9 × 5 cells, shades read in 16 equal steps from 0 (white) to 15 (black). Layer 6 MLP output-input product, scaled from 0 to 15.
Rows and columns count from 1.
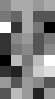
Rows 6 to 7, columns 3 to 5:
8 4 0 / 7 3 2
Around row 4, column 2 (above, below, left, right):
12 8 12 6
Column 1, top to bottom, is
7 8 0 12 12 15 12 6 10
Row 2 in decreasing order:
10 10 9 8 5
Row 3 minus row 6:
-15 8 -3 4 15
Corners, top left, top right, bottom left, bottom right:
7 5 10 6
